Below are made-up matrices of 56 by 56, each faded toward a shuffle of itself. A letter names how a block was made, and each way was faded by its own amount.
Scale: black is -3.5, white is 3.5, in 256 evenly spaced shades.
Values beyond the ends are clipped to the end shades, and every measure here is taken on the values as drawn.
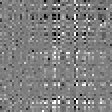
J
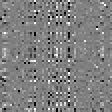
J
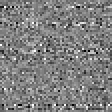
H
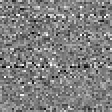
H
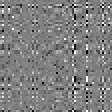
J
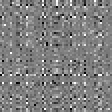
J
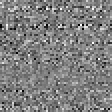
H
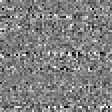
H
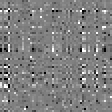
J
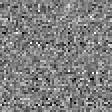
H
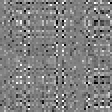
J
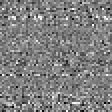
H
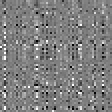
J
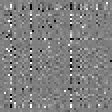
J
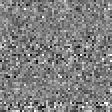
H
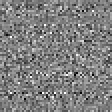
H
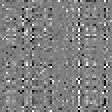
J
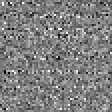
H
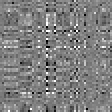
J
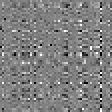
J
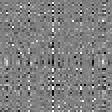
J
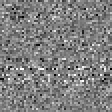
H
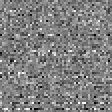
H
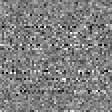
H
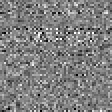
H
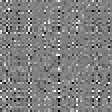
J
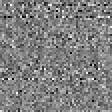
H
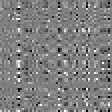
J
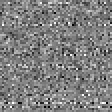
H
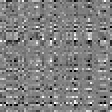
J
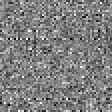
H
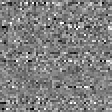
H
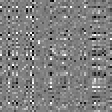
J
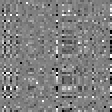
J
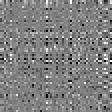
J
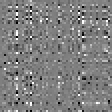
J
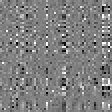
J
